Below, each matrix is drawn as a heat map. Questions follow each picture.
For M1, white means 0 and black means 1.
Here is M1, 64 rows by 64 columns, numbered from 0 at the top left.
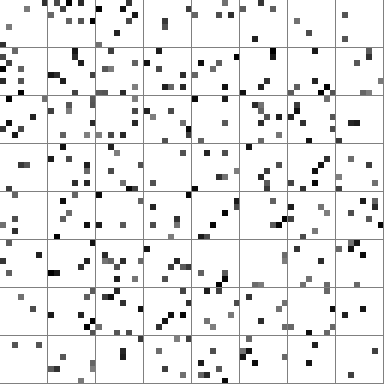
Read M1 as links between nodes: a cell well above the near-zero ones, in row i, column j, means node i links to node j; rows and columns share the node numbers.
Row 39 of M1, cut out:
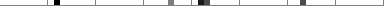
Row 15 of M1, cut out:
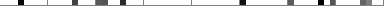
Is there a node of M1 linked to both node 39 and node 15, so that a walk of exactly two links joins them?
no
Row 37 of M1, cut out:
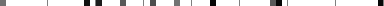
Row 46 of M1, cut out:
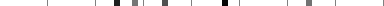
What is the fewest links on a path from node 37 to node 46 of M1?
1
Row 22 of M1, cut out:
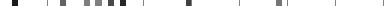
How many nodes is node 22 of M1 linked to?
8
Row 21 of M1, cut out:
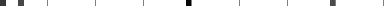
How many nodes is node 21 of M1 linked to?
4
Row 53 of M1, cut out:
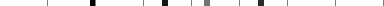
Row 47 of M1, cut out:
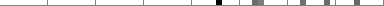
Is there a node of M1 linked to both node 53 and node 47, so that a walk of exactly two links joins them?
yes
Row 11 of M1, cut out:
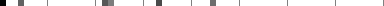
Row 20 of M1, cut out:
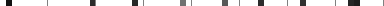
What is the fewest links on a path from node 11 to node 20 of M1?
3
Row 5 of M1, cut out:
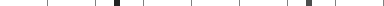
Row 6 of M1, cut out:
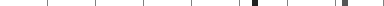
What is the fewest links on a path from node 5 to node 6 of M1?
4
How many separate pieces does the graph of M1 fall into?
1
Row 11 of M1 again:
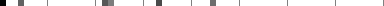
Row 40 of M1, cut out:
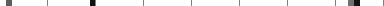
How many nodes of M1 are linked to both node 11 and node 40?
0
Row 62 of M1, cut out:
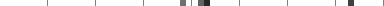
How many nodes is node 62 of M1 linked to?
4
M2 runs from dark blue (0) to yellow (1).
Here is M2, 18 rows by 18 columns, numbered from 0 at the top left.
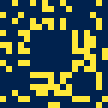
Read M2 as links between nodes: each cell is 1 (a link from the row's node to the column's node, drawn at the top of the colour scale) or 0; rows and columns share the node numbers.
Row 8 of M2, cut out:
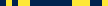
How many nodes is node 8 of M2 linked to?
7
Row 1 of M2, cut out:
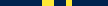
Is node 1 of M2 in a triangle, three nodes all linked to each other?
no
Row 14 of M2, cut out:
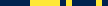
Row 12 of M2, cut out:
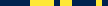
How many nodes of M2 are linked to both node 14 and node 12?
6
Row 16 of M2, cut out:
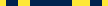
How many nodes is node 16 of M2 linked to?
7
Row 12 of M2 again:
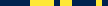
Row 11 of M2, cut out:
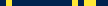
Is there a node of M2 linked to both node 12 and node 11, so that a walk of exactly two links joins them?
no
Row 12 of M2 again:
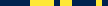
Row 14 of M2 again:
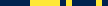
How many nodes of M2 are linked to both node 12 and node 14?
6
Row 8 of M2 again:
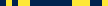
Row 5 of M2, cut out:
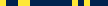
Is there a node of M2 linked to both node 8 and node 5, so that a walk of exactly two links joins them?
yes
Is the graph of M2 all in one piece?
yes
